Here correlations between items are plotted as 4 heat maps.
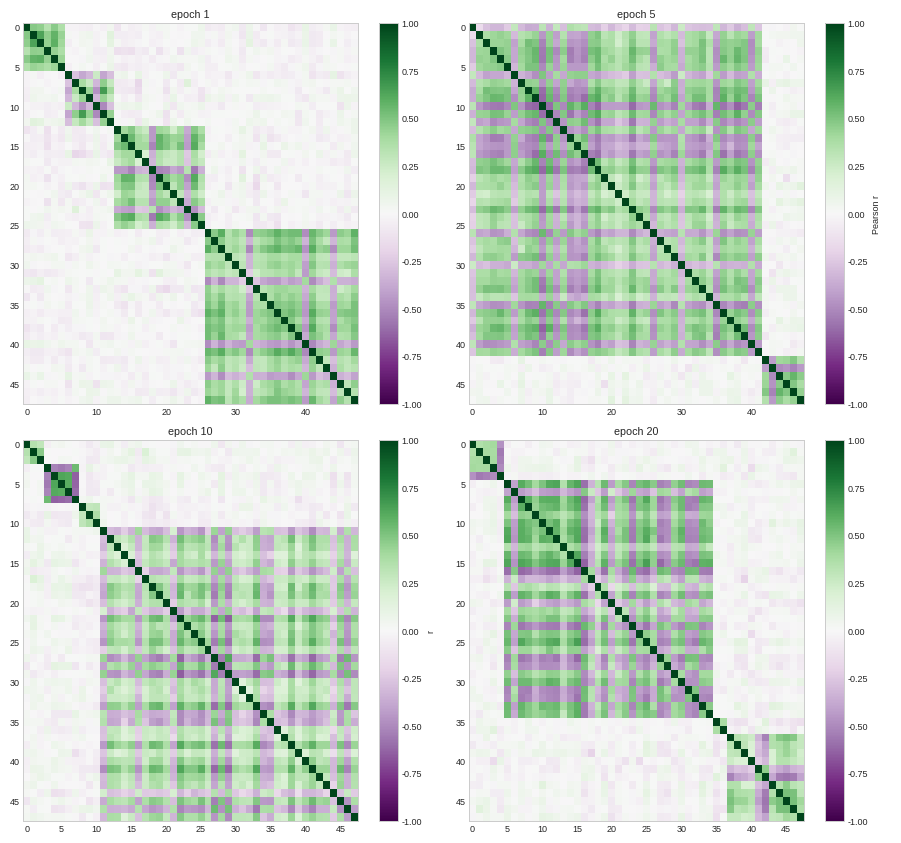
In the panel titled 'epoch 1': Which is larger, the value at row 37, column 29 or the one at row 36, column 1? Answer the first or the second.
the first
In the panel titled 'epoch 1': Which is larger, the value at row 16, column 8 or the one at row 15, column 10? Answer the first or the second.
the second
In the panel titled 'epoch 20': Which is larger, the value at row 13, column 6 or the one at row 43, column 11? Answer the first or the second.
the second
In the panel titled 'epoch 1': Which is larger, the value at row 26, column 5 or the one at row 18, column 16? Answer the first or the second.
the first
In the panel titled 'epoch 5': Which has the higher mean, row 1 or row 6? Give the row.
1
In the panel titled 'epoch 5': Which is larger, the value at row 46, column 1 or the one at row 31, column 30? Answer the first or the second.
the first
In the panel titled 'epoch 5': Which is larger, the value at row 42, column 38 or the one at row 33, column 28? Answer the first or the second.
the second
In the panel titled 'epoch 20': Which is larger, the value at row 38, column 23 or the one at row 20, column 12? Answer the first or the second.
the first
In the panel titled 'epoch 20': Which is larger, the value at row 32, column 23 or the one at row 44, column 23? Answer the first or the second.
the first
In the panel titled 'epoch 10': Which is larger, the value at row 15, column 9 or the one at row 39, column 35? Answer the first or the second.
the first
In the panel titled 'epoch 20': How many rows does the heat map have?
48
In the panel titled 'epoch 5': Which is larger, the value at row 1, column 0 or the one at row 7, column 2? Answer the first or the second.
the second
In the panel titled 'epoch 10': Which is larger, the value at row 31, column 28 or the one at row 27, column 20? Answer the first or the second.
the first
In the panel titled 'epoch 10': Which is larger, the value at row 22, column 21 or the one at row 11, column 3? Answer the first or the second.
the second
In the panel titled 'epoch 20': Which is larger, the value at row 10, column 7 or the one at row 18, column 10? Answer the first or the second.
the first
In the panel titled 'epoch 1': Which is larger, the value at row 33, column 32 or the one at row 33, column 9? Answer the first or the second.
the second
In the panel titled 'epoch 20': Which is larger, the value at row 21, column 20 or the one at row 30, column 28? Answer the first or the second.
the first
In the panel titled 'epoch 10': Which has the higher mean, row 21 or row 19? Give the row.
19
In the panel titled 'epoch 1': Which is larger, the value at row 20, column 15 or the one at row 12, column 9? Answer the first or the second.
the first
